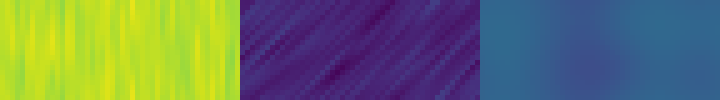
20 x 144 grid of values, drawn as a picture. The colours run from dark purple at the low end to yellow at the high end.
The table splits into one row of 3 panels. Panel 1,1: very high, streaked downward, faint in contrast. Panel 1,2: very low, slanting up to the right, faint in contrast. Panel 1,3: low, smooth, faint in contrast.
